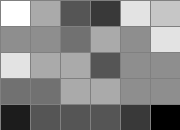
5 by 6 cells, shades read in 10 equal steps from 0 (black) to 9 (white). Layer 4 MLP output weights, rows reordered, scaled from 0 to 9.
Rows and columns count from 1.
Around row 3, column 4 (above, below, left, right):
6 6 6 5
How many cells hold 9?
1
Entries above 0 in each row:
6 6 6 6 5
